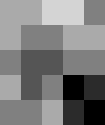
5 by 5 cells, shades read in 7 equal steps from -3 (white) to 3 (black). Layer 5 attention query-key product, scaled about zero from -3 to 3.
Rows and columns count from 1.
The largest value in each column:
0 1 1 3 3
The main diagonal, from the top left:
-1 0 1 3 3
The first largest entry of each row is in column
5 2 2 4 5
